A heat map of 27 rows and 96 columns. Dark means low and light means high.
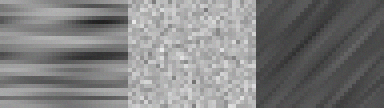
The table splits into one row of 3 panels. Panel 1,1: middling, streaked across, strong in contrast. Panel 1,2: high, fine-grained. Panel 1,3: low, slanting up to the right, faint in contrast.
